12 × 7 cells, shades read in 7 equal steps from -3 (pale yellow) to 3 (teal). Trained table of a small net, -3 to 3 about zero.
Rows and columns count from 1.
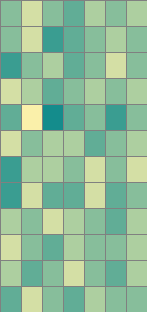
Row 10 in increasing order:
-2 -1 -1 0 0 0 1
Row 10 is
-2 0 1 -1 0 0 -1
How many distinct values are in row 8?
4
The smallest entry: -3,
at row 5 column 2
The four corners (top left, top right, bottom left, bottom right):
0 -1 1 0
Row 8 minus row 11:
3 -3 1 3 -2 0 1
